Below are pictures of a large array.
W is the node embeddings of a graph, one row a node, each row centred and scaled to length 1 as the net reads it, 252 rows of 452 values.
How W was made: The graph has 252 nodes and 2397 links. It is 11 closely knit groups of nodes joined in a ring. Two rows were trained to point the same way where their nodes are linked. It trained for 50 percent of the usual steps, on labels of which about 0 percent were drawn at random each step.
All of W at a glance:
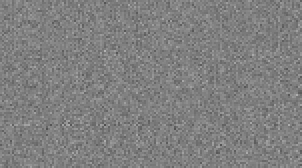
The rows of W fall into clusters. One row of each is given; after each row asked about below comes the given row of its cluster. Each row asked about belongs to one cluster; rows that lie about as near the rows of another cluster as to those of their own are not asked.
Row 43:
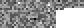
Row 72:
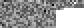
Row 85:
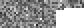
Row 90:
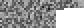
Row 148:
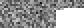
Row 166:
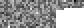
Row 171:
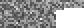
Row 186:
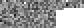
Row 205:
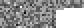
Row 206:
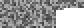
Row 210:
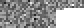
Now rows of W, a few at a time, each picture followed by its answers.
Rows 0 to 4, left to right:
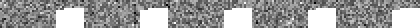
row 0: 43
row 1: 166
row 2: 90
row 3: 206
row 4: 148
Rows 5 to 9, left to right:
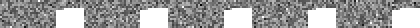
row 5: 186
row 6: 148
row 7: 186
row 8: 72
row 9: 206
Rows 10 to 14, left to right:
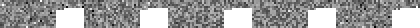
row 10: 85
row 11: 148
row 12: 205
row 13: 186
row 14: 85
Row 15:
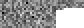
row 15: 206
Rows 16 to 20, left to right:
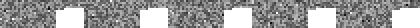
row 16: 43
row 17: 171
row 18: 43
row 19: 205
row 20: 166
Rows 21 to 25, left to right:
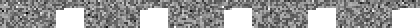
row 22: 206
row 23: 72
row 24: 43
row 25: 186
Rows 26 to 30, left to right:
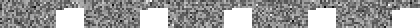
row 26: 90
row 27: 186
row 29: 85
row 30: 72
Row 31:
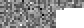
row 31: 166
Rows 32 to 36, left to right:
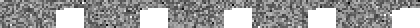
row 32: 72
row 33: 148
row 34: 210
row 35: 166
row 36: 43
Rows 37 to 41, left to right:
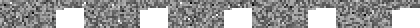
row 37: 205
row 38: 205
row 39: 186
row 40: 205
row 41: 72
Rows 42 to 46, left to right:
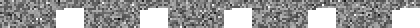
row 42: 166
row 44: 186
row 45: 43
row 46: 43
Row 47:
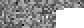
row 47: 148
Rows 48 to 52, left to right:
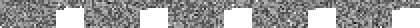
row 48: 85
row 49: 186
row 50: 210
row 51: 186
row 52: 72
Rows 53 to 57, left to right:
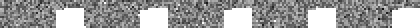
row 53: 166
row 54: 43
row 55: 90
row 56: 205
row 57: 206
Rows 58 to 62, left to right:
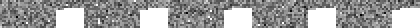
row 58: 186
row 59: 171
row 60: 72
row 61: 205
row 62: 43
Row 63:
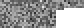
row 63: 85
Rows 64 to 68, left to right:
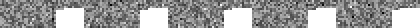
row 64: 205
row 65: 43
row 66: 72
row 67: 43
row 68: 186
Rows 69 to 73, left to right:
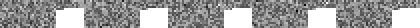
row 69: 90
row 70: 186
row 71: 166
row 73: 186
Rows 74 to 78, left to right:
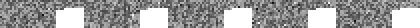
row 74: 43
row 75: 210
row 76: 210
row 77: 90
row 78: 171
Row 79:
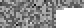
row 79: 205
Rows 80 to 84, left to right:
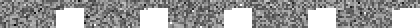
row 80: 72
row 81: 72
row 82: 210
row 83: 171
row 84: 186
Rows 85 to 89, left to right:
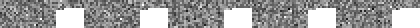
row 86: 85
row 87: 166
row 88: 210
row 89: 210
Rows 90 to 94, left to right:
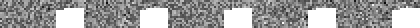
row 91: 206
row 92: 171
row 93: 72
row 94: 206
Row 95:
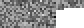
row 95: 85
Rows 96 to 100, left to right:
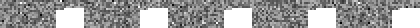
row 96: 43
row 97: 210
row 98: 205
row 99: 85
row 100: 206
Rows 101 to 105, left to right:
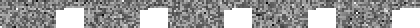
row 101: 43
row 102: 43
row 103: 166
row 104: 166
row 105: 43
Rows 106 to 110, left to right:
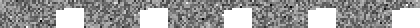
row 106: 85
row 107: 210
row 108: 43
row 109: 205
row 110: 90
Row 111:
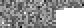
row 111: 205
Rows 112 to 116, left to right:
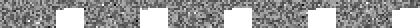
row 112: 206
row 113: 205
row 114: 43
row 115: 90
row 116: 166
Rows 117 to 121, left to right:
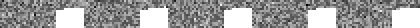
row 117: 90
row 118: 85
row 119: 206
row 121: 72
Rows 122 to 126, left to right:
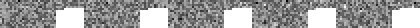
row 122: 43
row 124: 43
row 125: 210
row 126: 206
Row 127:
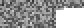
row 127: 205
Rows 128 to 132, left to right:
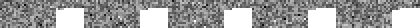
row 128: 72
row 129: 166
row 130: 166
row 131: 205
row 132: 210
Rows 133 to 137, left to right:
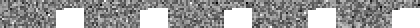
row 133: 186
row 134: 148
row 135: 206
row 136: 90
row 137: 210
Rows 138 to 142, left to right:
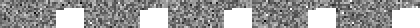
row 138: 85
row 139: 90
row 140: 90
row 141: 210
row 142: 171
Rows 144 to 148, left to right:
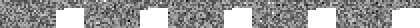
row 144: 85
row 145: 72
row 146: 43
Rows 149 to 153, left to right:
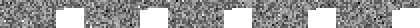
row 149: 205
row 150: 72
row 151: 90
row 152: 166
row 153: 166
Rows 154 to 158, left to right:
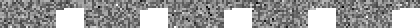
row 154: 90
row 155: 186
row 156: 166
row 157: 210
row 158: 148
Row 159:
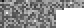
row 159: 171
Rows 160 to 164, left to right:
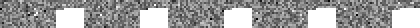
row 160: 72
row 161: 90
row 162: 206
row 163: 43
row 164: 206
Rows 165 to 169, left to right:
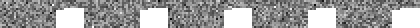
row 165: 206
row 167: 148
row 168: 85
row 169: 43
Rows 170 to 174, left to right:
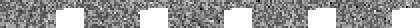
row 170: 210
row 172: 206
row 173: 206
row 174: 210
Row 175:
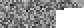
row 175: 90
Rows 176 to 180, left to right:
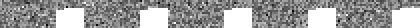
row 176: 85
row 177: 72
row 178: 90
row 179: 210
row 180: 43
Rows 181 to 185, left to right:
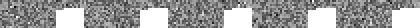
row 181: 186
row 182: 85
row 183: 90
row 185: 90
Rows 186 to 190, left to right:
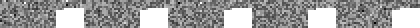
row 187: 186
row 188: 186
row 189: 171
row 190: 72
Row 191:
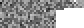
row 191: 90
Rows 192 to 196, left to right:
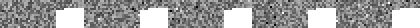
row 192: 90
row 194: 90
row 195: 171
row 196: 148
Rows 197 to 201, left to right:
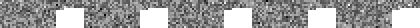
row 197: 72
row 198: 166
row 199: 90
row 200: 85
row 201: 210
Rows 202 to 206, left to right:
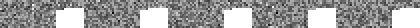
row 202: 90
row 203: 171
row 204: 171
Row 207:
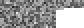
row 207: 205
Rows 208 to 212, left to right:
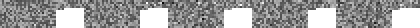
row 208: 85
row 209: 206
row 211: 90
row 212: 210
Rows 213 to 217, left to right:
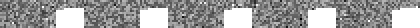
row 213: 210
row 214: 205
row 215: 210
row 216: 210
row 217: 171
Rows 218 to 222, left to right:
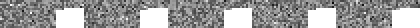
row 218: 171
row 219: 148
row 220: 186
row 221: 85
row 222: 72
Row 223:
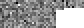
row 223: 171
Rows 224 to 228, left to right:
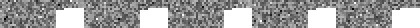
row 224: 90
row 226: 90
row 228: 43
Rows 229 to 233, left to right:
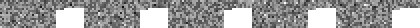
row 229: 43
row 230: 166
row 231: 90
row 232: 148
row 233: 205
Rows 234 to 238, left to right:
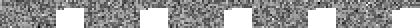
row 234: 85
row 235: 166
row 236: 72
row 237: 186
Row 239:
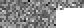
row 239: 210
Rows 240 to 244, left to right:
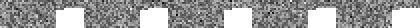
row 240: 43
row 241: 206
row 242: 171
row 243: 43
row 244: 210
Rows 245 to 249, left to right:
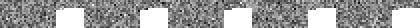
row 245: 148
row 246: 206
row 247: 90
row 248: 85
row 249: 206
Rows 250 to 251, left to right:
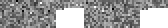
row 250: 171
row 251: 85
